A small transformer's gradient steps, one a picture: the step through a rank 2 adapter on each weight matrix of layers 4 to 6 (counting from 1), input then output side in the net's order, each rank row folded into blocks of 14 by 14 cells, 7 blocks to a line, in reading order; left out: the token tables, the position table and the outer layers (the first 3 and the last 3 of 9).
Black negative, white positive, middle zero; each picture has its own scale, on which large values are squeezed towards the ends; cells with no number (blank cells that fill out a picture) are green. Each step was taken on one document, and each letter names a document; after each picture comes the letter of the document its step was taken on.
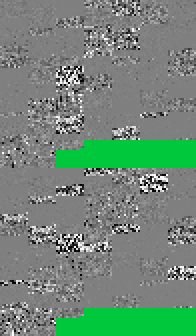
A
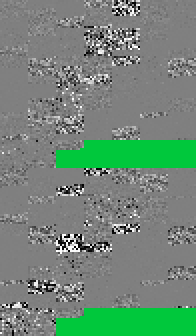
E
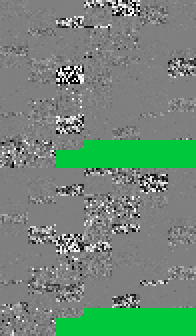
A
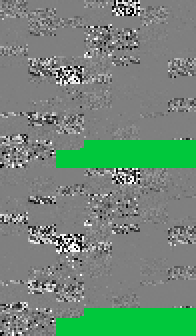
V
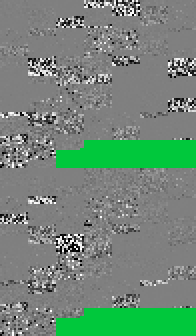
V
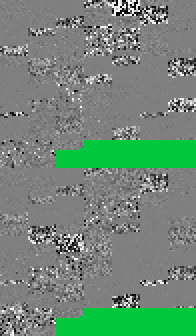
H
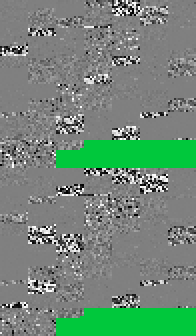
E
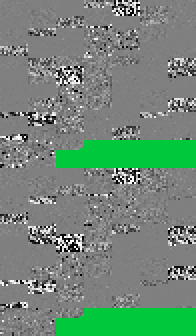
V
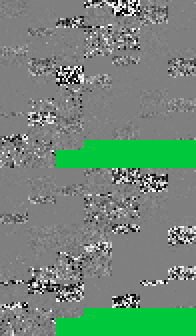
H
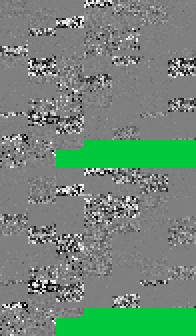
A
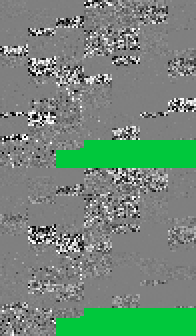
H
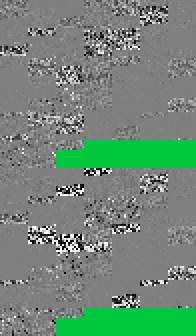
E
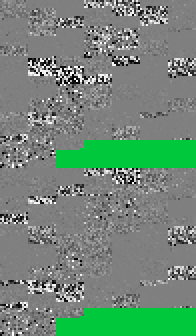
V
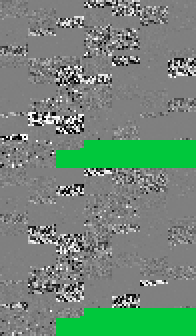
V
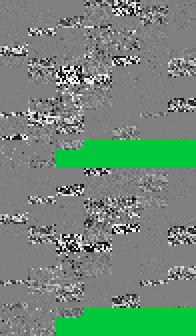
E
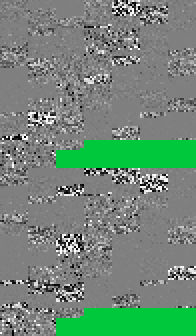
E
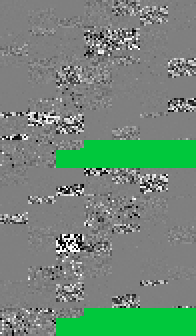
E
